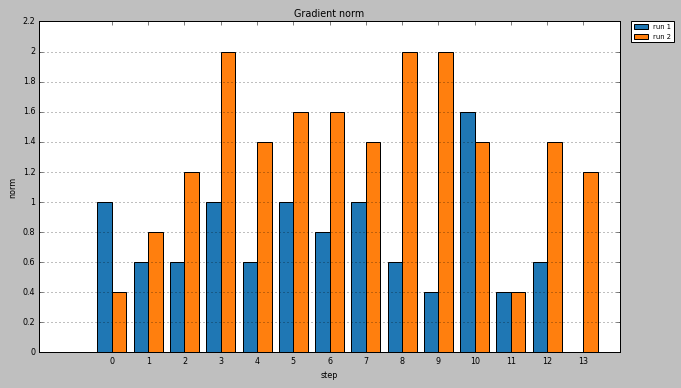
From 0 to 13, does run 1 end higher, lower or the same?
lower
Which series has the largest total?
run 2
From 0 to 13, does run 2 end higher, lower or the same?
higher
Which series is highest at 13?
run 2
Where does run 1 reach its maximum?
10
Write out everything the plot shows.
Title: Gradient norm
x-axis: step, ticks 0 1 2 3 4 5 6 7 8 9 10 11 12 13
y-axis: norm, ticks 0 0.2 0.4 0.6 0.8 1 1.2 1.4 1.6 1.8 2 2.2
Legend: run 1, run 2
Values:
run 1: 1 0.6 0.6 1 0.6 1 0.8 1 0.6 0.4 1.6 0.4 0.6 0
run 2: 0.4 0.8 1.2 2 1.4 1.6 1.6 1.4 2 2 1.4 0.4 1.4 1.2
